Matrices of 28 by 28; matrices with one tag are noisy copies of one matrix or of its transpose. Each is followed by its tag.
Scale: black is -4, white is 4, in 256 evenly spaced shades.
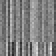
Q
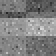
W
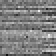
Q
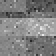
W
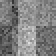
W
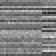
Q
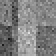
W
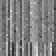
Q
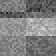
W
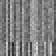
Q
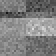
W
